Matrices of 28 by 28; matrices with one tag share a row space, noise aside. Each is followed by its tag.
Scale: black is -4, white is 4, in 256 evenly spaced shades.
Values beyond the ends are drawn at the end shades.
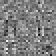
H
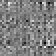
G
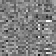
H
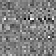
G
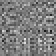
G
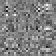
H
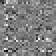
H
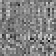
G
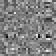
H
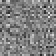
G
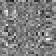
H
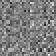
G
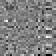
H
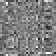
H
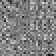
G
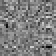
H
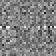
G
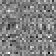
G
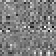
G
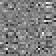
H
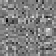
H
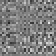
G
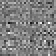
G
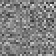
G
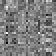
H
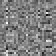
H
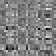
H
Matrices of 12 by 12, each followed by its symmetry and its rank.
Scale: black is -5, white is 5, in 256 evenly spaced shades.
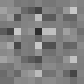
neither, rank two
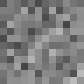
symmetric, full rank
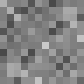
symmetric, full rank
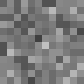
symmetric, full rank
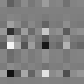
neither, rank one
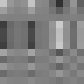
neither, rank one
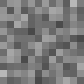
symmetric, full rank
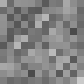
symmetric, full rank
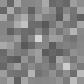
symmetric, full rank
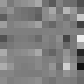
neither, rank two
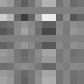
neither, rank one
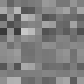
neither, rank two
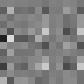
neither, rank two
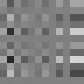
neither, rank one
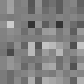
neither, rank two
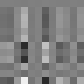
neither, rank one
